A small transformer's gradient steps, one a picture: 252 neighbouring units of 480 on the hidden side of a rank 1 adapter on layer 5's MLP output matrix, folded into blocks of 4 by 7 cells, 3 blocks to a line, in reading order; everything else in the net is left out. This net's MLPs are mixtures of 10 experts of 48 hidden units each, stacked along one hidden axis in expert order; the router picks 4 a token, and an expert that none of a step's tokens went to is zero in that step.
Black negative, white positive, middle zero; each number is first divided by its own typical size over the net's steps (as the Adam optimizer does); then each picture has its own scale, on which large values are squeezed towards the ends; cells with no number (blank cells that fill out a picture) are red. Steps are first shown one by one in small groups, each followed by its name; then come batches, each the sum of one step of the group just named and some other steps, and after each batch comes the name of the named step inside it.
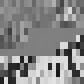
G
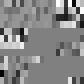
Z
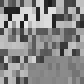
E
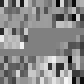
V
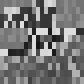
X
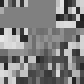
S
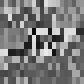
X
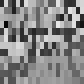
G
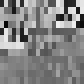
S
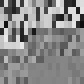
E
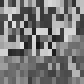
X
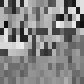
V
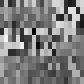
X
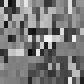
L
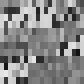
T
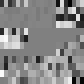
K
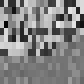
L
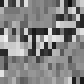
K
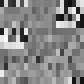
K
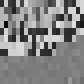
L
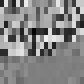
T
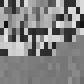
L
